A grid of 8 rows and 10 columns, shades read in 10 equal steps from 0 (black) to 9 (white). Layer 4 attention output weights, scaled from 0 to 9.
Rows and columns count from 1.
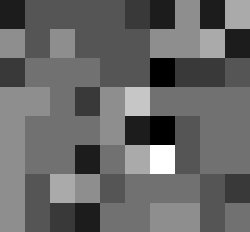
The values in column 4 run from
1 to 5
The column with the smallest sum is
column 4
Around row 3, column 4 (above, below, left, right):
3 2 4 3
